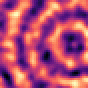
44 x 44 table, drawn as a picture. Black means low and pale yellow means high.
Slope: none. Rings: centred on the middle right. Lone odd cells: none. Grain: blotchy.
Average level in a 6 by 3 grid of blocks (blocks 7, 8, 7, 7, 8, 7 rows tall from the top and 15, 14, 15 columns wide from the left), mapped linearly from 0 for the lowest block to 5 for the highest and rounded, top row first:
212 | 222 | 330 | 210 | 111 | 205
